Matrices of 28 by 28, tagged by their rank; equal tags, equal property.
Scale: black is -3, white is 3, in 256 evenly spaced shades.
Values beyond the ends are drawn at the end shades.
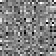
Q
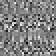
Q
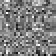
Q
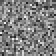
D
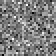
D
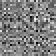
Q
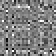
Q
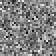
D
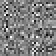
Q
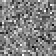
D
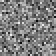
D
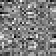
Q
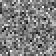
D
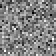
D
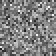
D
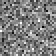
D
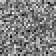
D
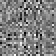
Q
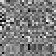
Q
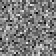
D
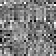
Q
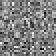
Q
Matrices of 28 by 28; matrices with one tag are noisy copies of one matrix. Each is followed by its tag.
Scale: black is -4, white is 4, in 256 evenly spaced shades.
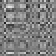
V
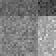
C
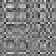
V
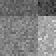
C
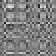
V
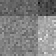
C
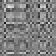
V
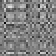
V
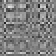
V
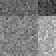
C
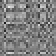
V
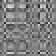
V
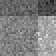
C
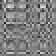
V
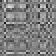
V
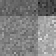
C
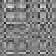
V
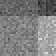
C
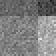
C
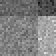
C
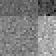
C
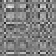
V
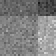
C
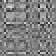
V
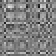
V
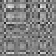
V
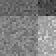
C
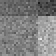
C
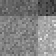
C
